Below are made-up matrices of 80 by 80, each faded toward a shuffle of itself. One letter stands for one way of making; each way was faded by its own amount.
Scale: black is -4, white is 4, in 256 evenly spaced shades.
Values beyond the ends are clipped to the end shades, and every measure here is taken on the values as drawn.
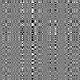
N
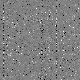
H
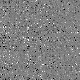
H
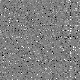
H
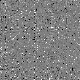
H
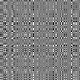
N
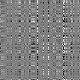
N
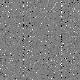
H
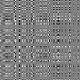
N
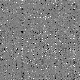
H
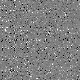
H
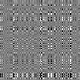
N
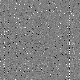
H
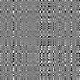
N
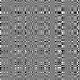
N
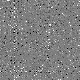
H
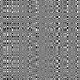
N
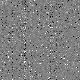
H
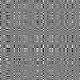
N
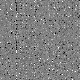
H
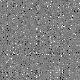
H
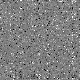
H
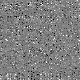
H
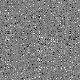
H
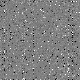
H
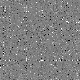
H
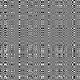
N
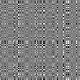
N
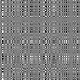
N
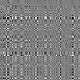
N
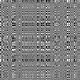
N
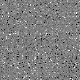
H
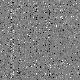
H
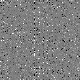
H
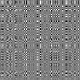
N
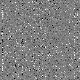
H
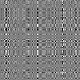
N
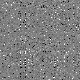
H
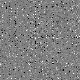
H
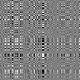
N
